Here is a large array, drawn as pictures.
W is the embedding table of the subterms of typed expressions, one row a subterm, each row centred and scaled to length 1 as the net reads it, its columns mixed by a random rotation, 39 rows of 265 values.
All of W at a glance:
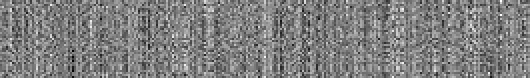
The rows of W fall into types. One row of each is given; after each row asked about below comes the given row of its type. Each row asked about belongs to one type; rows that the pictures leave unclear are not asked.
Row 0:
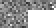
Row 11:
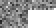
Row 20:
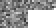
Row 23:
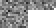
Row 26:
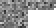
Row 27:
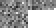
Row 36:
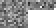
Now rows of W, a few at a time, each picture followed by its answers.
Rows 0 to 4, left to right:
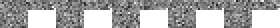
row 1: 0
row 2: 27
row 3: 36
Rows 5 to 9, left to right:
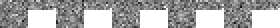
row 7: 0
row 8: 20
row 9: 27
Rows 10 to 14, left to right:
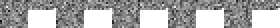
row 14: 20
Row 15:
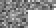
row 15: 20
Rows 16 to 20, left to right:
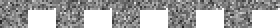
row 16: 11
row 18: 0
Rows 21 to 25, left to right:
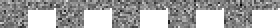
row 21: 26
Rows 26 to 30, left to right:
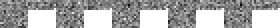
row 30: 11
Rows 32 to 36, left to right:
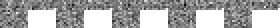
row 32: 27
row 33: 11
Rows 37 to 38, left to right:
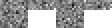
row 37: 23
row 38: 11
